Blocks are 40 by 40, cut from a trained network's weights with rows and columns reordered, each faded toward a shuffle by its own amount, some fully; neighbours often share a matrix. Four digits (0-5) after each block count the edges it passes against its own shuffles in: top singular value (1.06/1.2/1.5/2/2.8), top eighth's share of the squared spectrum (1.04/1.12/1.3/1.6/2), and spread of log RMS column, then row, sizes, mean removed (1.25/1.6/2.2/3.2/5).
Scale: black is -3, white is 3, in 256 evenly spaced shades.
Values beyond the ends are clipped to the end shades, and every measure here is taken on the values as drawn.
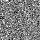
0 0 0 0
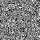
1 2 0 1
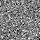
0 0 0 0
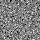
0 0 0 0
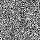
0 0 0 0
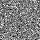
0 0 0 0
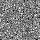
0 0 0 0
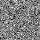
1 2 0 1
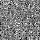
2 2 0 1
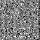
2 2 0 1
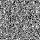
1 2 0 1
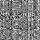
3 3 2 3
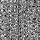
2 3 1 2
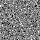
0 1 0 0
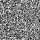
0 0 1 0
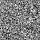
0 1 0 1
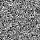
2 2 1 0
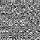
3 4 2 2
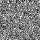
1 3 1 1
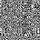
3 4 2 2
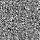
2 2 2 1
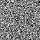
1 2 0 0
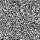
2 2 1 1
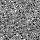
0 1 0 0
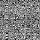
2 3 2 1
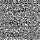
2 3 3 1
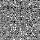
2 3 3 0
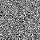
2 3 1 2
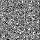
1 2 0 0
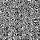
2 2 0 1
